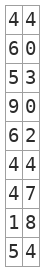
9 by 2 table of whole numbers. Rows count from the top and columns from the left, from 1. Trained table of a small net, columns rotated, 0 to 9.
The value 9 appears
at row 4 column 1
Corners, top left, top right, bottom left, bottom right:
4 4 5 4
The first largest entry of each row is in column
1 1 1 1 1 1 2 2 1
